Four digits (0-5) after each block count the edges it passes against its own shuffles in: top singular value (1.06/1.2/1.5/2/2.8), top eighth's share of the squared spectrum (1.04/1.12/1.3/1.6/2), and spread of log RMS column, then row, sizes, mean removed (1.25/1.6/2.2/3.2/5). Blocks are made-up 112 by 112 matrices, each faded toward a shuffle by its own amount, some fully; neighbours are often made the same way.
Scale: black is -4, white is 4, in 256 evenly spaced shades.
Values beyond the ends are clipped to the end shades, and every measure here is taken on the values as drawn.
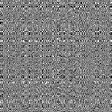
5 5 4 3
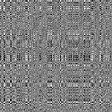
5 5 4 4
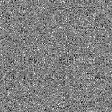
4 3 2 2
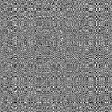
5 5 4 4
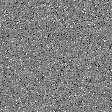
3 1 0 0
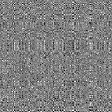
5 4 3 3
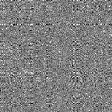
5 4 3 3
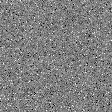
0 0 0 0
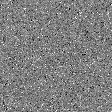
1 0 0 0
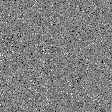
2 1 0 0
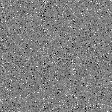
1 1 1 1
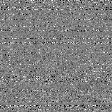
2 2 0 4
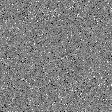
0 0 0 1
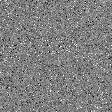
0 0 0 1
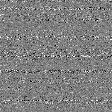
2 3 0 4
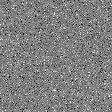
0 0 0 0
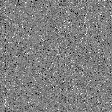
3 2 1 0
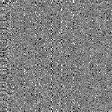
4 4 3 2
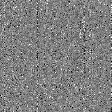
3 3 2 1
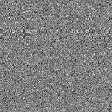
4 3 2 2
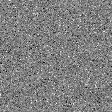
0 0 0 0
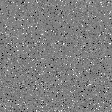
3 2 0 1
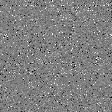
3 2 0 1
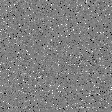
2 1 0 0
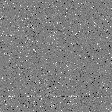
2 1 0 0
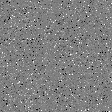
2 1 0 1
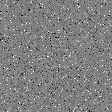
0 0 0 0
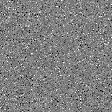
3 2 1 1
